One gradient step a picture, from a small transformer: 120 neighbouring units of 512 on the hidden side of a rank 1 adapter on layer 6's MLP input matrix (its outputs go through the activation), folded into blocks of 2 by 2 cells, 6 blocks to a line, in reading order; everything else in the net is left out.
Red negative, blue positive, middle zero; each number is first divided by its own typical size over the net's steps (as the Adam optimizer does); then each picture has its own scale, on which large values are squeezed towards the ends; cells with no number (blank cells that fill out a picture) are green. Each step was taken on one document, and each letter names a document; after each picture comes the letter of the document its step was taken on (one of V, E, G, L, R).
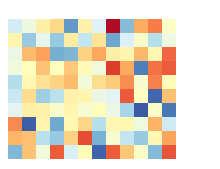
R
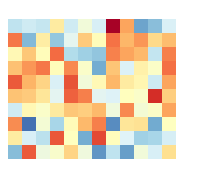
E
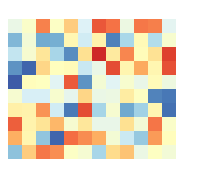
R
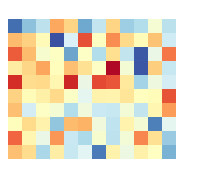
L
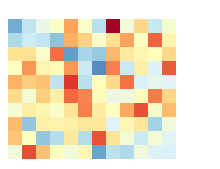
E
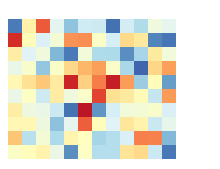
L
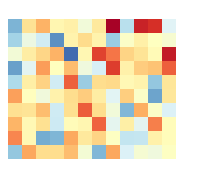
R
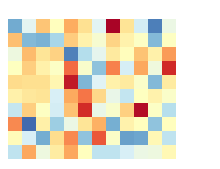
E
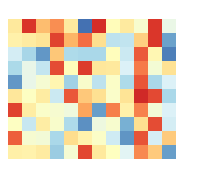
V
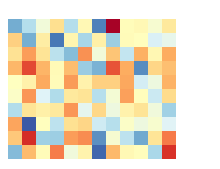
R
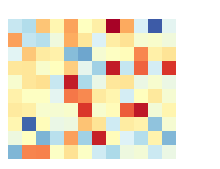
E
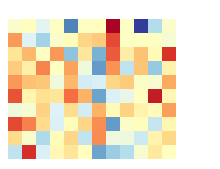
E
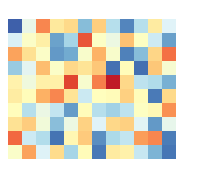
L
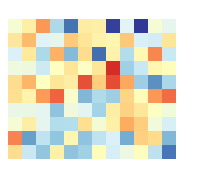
L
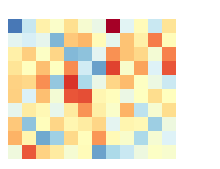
E
